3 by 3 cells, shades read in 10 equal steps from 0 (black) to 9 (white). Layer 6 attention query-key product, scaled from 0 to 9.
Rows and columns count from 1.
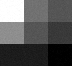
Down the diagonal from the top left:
9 3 0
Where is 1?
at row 3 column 1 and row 3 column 2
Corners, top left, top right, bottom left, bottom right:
9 3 1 0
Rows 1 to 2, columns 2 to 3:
4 3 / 3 2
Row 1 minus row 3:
8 3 3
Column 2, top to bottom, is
4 3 1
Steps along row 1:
down down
